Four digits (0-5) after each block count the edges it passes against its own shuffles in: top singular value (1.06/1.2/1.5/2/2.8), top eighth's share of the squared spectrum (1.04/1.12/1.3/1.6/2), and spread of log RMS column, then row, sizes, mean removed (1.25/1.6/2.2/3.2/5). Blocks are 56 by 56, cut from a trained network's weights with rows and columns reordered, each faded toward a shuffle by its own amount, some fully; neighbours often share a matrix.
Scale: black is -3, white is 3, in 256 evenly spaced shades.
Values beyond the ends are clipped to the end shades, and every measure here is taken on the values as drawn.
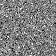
0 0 0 0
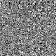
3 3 2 1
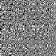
3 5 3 3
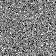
0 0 0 0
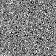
2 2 0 0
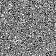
0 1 0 0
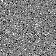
1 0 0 0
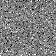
2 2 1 1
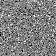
0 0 0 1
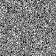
2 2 0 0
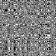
3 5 3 3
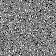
0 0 0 0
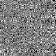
3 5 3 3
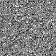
2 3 1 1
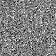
2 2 0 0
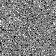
0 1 0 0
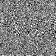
2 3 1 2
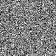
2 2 0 0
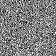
0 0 0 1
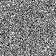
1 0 0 0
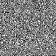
2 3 0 2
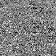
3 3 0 2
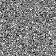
2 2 0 1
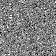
1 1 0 0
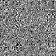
3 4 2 2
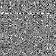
3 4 2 2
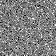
1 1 0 0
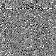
3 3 1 2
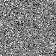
1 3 1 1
